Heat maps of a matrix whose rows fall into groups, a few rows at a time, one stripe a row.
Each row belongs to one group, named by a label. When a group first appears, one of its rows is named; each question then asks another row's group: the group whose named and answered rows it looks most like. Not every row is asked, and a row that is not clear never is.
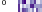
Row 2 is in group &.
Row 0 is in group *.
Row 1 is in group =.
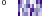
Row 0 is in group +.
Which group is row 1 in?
+
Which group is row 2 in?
=
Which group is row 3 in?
=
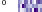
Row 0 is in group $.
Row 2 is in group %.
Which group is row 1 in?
&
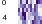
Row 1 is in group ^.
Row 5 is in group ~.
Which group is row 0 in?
$
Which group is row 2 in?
=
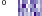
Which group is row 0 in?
=
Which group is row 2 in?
=
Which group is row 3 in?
%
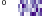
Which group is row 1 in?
&
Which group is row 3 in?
~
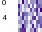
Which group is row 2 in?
%
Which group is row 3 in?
&
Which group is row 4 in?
~
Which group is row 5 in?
$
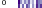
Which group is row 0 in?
+
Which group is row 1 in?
+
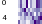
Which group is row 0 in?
$
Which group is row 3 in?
$
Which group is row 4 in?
~
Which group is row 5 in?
%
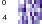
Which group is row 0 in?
%
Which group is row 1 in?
~
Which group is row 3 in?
%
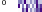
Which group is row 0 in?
^
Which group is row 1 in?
+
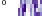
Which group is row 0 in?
~
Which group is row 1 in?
^
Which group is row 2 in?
*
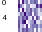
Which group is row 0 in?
=
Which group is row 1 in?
+
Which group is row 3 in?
^
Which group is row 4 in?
&
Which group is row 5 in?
*
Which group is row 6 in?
=
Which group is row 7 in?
&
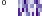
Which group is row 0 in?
^
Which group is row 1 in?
$
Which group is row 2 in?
&
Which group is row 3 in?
+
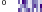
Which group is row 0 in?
&
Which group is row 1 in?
~
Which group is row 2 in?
+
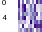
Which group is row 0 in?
+
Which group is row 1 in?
*
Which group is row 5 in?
%
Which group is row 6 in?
%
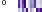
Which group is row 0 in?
*
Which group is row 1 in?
*
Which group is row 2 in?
$
